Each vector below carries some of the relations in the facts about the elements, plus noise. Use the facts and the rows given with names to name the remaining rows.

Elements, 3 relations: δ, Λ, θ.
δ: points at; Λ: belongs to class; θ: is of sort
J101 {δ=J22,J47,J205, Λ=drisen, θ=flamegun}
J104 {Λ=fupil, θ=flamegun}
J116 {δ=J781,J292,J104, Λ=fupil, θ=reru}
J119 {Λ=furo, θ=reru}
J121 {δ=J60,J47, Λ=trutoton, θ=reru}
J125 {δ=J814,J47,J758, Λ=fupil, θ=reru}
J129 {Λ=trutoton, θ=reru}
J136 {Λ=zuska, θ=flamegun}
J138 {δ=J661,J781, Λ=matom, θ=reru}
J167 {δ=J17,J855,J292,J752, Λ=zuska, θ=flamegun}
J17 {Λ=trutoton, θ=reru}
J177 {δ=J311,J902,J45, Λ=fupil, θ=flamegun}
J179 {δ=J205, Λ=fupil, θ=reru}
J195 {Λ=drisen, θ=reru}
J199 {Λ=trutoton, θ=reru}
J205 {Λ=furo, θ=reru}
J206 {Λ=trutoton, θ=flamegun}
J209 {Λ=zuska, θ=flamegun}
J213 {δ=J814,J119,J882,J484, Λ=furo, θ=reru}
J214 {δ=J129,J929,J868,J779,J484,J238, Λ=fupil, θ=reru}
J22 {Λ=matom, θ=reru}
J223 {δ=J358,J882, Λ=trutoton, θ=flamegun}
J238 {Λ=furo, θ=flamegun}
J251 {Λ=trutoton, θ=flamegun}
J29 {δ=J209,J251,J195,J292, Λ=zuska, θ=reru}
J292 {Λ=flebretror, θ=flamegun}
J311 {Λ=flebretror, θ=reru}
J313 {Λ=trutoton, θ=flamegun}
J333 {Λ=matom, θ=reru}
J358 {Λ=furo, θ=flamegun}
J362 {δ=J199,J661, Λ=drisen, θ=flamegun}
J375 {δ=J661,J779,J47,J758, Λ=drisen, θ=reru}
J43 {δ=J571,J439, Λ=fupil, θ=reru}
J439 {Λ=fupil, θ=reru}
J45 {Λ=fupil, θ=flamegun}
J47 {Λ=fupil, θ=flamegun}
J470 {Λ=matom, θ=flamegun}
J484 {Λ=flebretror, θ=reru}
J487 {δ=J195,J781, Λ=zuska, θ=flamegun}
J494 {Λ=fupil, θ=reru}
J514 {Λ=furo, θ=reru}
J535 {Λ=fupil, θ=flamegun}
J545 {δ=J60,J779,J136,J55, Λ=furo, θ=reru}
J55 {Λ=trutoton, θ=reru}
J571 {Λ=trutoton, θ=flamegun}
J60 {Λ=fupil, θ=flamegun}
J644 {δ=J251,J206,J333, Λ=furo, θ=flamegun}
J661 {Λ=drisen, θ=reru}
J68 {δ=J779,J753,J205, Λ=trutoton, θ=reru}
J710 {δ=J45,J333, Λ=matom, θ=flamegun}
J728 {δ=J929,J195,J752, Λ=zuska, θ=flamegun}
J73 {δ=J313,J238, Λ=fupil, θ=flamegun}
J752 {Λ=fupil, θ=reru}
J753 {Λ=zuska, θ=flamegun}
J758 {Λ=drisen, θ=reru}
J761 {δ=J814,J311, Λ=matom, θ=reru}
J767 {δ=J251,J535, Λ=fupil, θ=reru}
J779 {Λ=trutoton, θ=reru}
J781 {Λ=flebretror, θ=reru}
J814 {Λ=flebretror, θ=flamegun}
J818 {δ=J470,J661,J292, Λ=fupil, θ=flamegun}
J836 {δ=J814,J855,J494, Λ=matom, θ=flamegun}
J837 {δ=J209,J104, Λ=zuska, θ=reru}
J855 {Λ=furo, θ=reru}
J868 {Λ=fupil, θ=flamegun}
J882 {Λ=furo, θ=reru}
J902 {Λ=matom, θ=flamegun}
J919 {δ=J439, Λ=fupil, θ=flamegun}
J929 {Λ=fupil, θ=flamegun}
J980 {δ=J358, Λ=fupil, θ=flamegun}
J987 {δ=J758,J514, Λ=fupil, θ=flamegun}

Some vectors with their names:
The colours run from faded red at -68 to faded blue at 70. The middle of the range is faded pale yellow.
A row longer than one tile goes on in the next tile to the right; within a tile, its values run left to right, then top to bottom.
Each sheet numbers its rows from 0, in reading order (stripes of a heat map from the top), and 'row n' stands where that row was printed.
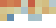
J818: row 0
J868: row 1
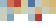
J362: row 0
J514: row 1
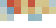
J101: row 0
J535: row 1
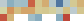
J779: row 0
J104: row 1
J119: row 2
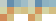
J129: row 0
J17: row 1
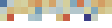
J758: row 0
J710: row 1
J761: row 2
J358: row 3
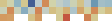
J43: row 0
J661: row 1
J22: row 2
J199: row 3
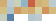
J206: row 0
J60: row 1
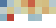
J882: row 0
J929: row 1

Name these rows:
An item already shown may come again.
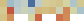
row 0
J752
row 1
J758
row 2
J214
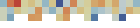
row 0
J362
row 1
J43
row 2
J661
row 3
J487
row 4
J251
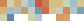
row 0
J292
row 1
J101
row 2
J767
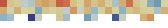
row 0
J45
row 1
J358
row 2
J987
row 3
J902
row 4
J238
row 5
J311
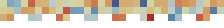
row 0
J484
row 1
J60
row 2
J116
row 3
J836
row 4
J375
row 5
J205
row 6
J644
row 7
J138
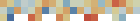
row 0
J223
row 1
J138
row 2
J781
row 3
J125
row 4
J73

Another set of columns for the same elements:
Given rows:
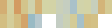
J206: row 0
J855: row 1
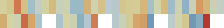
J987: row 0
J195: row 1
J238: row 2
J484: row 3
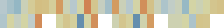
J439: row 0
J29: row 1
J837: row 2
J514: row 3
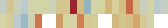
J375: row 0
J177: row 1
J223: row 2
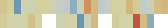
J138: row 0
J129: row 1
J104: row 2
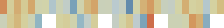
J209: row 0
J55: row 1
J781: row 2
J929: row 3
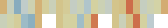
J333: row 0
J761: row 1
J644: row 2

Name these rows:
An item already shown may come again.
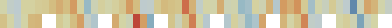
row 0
J116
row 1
J902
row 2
J818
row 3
J644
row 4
J661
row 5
J710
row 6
J779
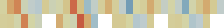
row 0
J362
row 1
J987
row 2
J199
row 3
J199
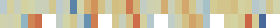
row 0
J213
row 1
J781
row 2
J644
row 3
J358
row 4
J470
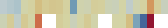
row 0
J43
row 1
J138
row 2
J311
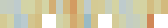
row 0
J179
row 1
J814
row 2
J767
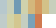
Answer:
J781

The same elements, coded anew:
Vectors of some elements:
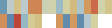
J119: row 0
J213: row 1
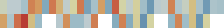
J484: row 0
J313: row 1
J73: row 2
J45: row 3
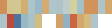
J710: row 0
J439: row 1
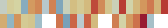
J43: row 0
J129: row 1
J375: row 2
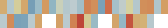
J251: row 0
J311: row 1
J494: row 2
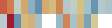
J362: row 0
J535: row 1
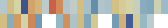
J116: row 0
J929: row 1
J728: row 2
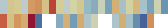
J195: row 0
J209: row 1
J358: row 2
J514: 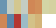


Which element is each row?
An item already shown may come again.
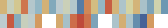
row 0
J902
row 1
J781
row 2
J358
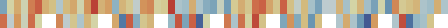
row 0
J333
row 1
J761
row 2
J545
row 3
J814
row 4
J22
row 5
J987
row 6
J358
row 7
J710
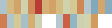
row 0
J761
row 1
J470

